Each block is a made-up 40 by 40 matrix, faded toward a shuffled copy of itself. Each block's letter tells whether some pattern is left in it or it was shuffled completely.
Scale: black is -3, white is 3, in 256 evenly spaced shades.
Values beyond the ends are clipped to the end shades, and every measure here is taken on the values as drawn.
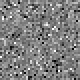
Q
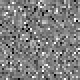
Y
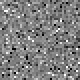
Q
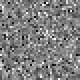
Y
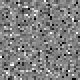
Y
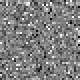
Y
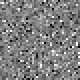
Q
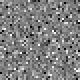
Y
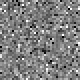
Y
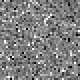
Q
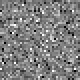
Y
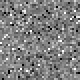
Q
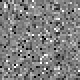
Y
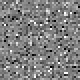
Y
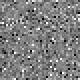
Y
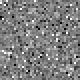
Q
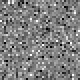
Y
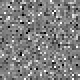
Y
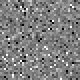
Y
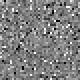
Q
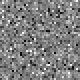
Q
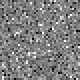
Q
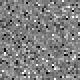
Q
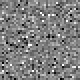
Y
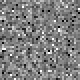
Y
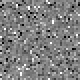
Q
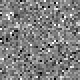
Q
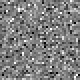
Q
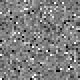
Q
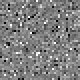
Q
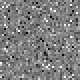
Q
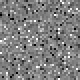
Q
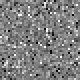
Q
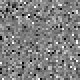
Y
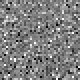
Y
